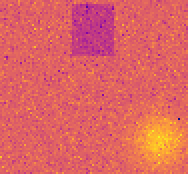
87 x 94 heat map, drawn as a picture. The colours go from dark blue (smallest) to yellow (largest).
Odd patch: lower, in the top middle. Bumps: one, in the bottom right. Ninth with the highest average: bottom right. Ninth with the lowest average: top middle.
